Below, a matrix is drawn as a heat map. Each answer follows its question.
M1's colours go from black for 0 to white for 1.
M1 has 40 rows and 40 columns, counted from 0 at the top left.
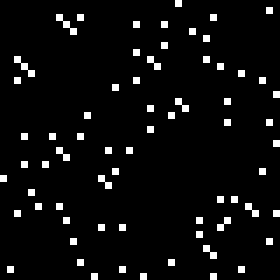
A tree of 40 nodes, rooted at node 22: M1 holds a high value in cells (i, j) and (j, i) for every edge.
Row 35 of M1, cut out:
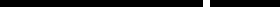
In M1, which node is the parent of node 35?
29
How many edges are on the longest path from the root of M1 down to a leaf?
9
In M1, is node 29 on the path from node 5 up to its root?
yes
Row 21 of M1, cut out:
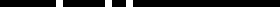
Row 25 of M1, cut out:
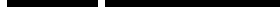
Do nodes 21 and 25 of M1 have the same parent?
no
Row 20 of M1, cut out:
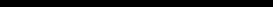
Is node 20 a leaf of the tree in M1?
yes
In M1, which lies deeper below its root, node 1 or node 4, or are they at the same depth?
node 4
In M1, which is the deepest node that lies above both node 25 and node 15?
9
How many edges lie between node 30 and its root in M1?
6
